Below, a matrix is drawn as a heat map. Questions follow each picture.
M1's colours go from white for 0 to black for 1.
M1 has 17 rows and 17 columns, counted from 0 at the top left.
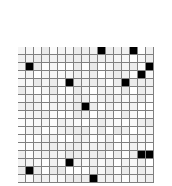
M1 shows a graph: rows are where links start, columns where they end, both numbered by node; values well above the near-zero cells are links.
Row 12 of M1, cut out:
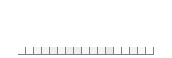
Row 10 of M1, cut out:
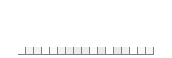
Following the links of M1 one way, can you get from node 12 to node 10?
no
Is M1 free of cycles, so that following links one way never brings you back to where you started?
yes
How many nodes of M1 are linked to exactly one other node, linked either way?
5
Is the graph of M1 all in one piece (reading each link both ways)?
no
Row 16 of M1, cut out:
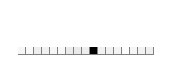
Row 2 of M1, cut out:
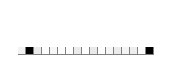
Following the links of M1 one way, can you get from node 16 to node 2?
no
